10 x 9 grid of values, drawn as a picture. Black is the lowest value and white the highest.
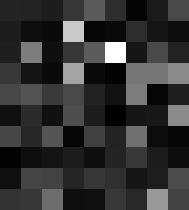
Mirror symmetry: none. Roughest part: top middle. Ninth with the highest average: top middle. Average level on the scale: 20%. Calmest part: bottom middle.
